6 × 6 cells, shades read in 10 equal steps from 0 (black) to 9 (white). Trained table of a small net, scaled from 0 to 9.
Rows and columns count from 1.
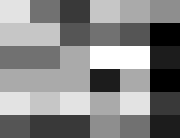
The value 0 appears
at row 2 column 6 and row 4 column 6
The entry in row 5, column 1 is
8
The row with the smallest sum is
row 6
